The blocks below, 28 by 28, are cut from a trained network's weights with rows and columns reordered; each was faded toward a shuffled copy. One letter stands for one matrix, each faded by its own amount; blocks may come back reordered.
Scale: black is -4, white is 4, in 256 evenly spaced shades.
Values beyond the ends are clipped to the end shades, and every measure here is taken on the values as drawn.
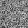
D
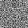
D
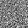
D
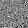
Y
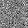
D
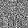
D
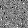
Y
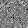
Y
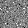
Y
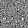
Y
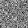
D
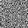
D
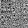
D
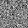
D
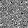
Y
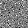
Y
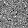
Y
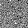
Y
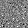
Y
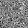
D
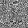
D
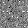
Y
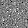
Y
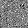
Y
